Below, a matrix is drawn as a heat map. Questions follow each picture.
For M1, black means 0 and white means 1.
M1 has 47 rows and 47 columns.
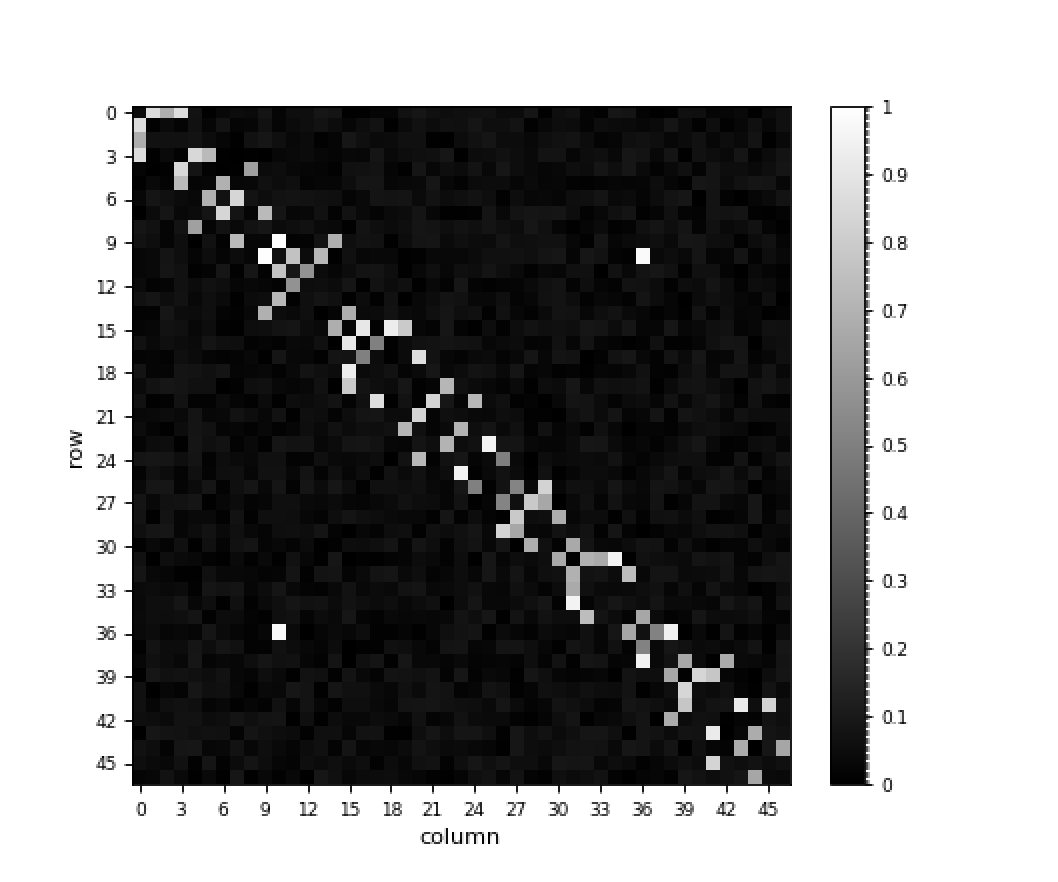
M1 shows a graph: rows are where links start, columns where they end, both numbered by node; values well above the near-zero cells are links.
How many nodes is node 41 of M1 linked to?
3
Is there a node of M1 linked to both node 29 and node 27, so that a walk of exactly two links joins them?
yes
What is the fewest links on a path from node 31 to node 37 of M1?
4
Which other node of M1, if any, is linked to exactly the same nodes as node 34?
node 33
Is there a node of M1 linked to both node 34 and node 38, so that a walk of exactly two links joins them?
no
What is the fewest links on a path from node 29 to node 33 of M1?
5
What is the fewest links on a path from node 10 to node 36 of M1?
1
